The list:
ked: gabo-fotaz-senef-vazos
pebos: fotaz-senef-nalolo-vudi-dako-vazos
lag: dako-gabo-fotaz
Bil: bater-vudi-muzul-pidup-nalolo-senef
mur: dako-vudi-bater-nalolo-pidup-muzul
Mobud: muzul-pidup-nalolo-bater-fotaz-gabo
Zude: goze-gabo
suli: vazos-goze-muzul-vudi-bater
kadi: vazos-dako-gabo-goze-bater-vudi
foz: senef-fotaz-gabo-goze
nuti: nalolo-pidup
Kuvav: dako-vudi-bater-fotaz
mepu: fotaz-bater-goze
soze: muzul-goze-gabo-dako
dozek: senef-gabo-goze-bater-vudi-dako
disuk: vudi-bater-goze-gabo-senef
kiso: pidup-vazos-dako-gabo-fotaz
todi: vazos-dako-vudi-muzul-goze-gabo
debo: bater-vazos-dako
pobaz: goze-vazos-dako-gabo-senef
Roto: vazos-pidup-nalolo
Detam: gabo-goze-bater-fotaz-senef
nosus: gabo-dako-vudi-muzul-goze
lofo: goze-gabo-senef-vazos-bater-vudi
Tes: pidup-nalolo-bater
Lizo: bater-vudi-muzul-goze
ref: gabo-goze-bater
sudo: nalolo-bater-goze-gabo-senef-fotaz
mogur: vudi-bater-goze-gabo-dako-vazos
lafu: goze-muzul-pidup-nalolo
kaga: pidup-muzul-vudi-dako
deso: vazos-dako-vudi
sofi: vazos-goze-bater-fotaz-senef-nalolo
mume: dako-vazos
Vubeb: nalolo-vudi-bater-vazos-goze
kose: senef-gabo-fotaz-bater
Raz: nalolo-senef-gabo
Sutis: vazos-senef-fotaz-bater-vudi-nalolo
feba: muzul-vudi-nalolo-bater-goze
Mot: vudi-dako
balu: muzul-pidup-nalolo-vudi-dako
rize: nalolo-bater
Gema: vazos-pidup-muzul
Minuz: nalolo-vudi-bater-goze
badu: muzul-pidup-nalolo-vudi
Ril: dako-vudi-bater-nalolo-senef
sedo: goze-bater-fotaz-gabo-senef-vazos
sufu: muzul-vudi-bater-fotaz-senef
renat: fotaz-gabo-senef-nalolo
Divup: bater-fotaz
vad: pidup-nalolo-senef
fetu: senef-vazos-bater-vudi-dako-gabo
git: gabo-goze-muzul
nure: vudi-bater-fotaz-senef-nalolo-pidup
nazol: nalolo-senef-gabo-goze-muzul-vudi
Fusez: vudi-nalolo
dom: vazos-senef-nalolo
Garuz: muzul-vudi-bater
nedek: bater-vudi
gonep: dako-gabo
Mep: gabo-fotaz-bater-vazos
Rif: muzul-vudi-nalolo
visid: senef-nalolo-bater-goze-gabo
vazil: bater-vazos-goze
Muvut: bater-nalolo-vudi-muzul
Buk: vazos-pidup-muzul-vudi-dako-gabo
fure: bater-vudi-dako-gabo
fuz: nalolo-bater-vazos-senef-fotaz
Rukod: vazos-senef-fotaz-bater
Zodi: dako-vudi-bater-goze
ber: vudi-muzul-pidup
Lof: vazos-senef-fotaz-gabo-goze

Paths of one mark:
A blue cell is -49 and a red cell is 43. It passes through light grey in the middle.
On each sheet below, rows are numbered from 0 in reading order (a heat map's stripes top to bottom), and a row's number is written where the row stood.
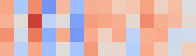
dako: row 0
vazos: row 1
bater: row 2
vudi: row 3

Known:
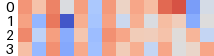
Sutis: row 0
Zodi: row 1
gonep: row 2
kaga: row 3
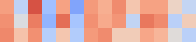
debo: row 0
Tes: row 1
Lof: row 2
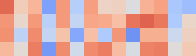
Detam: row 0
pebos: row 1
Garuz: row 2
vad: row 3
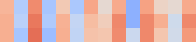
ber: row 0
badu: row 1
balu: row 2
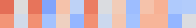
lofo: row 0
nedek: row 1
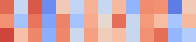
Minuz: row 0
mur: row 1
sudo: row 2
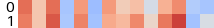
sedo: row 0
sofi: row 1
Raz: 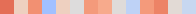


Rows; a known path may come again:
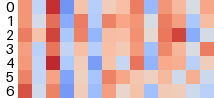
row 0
lafu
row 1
Tes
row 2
sofi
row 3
badu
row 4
suli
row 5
gonep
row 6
ref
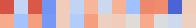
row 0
Minuz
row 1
Mot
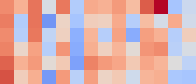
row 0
fuz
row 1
soze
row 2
Garuz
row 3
Divup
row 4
Mep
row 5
Detam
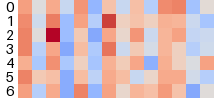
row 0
sufu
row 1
fetu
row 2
vazil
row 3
fure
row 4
ber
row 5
foz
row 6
Kuvav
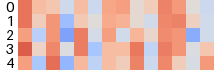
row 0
renat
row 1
Raz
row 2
Ril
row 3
Mobud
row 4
balu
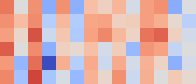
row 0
mepu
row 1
Lof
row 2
dom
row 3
nazol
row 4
Zodi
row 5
todi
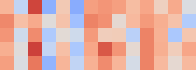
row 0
mume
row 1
ked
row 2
Fusez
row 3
Roto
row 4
nuti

